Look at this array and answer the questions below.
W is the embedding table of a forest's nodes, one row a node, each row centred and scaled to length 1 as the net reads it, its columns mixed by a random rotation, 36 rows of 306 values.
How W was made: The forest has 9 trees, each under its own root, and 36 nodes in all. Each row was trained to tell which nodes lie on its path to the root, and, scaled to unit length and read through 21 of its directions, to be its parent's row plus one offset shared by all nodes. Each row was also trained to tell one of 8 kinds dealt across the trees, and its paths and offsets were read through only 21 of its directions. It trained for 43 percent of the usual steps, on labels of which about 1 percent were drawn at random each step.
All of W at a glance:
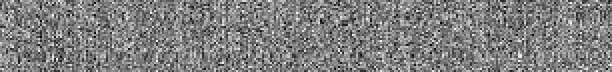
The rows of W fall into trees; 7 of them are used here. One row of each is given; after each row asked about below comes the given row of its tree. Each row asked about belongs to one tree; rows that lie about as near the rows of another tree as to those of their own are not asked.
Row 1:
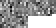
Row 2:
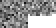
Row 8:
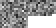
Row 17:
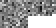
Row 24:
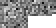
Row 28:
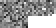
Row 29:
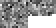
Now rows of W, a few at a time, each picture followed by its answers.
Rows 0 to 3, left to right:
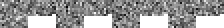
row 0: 17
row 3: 1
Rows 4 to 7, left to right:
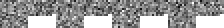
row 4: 24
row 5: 17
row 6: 8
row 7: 28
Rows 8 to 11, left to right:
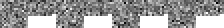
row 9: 8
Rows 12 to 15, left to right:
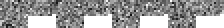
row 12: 1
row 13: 2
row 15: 29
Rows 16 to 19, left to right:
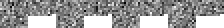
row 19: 24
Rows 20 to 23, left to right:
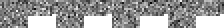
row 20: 1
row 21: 28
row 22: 8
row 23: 1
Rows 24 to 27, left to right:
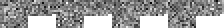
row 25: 24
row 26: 8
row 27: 28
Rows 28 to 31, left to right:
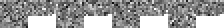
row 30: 29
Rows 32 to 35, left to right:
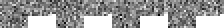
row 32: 24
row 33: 2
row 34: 28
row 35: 1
